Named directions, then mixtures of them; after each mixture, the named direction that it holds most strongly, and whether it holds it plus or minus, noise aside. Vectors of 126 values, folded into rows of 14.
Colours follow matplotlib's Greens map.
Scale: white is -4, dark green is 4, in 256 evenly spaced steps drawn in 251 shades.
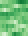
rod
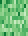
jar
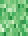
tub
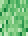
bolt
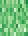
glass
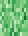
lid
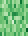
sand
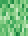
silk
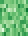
tub, plus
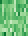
jar, plus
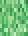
glass, plus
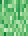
jar, plus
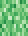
tub, minus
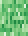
jar, minus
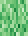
glass, minus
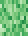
tub, plus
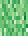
sand, minus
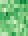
rod, plus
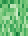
silk, plus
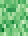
tub, minus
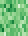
tub, minus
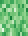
tub, plus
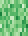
silk, minus
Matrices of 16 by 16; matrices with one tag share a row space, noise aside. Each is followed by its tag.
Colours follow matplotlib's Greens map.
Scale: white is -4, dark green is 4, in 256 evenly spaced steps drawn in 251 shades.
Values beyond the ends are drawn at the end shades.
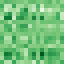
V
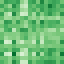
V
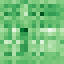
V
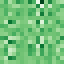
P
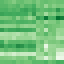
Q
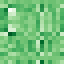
P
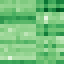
Q
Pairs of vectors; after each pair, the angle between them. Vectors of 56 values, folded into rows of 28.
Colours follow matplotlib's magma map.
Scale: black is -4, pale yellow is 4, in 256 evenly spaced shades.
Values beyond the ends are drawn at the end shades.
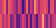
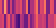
partly aligned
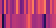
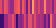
partly aligned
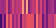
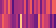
partly opposed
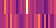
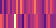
orthogonal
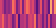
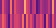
orthogonal
